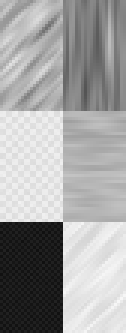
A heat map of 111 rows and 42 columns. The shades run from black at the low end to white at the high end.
The table splits into 3 rows of 2 panels. Panel 1,1: high, slanting up to the right. Panel 1,2: middling, streaked downward. Panel 2,1: very high, checkered, faint in contrast. Panel 2,2: high, streaked across, faint in contrast. Panel 3,1: very low, checkered, faint in contrast. Panel 3,2: very high, slanting up to the right, faint in contrast.
